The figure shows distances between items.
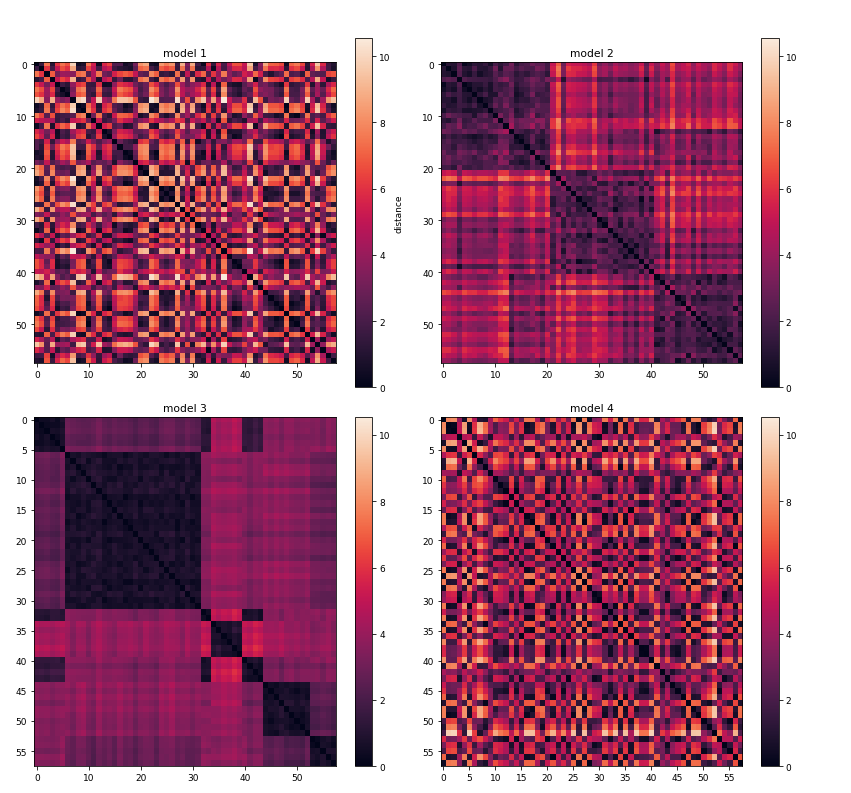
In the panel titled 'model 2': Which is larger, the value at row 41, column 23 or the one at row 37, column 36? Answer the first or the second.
the first
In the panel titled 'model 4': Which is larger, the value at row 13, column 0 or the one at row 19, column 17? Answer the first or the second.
the second
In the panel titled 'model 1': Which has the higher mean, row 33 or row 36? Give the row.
36
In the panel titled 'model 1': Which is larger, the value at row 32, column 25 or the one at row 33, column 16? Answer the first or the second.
the first
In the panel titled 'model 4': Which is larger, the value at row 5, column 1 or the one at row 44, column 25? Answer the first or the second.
the second
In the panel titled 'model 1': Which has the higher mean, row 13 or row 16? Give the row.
16
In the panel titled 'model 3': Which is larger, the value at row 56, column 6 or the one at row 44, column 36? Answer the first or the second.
the second
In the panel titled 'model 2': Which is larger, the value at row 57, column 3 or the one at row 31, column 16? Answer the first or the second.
the second
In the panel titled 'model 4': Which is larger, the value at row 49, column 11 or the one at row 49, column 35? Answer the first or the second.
the first
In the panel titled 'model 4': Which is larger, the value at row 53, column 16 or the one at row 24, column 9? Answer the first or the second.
the first
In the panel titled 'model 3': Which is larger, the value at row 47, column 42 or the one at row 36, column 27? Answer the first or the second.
the second
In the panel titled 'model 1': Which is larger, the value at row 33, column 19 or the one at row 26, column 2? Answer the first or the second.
the first
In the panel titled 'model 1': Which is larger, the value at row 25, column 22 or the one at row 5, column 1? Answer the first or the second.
the first
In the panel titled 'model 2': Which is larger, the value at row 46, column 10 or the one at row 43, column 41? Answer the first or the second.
the first
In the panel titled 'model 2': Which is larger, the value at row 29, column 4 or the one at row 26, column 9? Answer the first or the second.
the first
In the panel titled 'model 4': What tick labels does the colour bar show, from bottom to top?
0, 2, 4, 6, 8, 10
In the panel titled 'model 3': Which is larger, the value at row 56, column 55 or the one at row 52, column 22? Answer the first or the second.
the second
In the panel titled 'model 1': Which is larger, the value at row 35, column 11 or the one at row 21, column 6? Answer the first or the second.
the second
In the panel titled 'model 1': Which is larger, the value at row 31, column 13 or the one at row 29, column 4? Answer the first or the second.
the first
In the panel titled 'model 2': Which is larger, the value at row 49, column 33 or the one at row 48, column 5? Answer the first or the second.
the first
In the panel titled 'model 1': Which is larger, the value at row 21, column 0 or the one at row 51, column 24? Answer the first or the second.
the first
